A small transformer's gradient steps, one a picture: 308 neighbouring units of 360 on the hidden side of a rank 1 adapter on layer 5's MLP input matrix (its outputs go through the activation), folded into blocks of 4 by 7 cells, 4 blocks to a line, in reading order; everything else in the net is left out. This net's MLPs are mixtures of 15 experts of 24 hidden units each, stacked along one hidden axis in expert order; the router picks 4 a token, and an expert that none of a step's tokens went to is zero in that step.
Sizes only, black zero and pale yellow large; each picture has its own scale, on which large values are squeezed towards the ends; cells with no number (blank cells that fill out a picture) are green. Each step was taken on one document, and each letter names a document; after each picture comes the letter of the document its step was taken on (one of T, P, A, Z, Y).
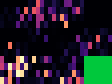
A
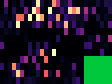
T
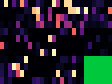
T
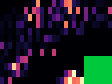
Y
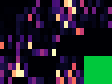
Y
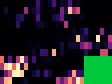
A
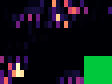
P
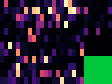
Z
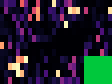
Z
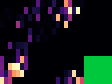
P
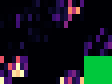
P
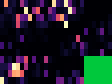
A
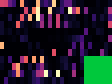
Z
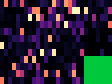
T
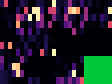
T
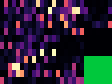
Z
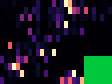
Y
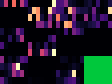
T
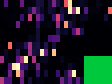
Y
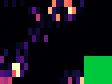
P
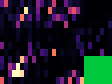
A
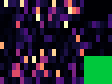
Z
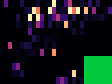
T
